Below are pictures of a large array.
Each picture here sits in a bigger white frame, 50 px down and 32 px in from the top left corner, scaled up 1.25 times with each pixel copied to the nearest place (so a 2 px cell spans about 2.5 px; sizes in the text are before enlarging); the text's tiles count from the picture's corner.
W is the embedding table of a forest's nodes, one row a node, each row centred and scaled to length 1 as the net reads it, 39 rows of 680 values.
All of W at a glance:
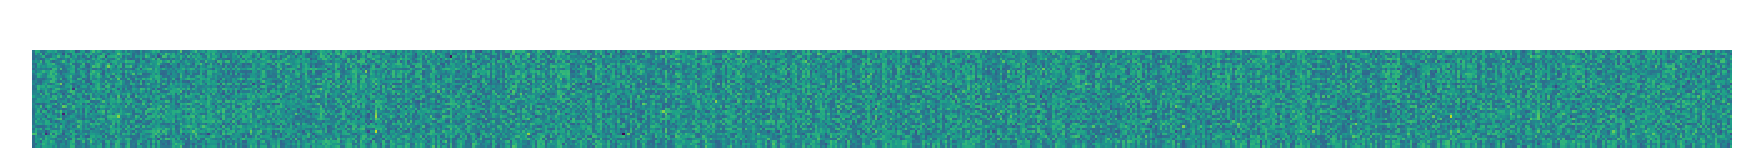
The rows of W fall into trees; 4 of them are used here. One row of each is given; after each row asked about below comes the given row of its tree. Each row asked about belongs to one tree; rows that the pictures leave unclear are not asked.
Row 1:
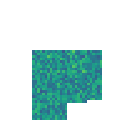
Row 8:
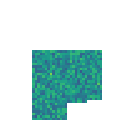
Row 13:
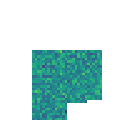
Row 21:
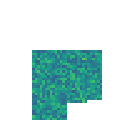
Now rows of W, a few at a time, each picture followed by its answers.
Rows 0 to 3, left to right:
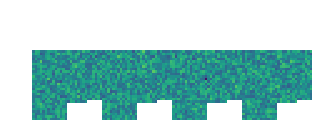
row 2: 13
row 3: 8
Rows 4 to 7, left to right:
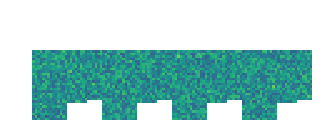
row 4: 1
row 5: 8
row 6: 8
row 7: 21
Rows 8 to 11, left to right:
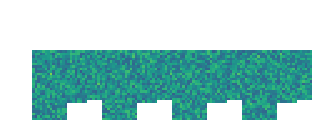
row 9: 8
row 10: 8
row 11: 21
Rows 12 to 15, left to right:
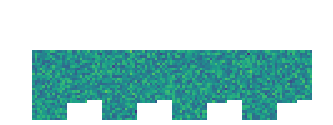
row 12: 8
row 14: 8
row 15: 13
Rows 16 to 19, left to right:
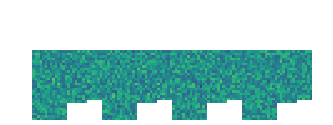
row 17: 1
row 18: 21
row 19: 8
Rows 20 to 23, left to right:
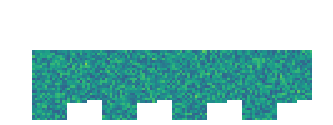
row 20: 1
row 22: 1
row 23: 21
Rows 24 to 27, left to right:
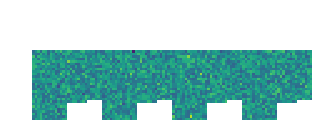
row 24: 13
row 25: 1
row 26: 21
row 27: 13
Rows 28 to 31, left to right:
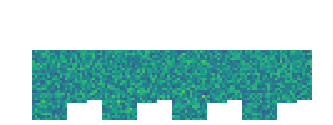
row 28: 1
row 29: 8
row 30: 21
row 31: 1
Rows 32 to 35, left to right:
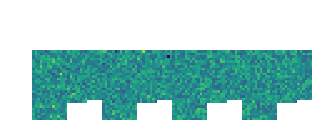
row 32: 21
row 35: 1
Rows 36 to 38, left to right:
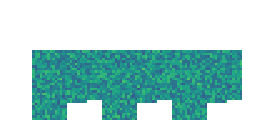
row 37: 8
